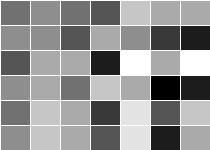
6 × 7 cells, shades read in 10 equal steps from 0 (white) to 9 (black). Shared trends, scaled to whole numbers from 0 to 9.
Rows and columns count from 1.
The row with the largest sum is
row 2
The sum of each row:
28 36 23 34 26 27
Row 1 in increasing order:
2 3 3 4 5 5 6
